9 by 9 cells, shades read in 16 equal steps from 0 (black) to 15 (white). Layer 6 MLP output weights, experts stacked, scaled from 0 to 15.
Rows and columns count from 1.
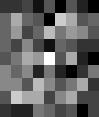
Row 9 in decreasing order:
7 6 5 4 4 3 2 2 0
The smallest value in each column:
3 2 2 1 0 0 0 0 0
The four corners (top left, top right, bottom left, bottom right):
3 0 3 4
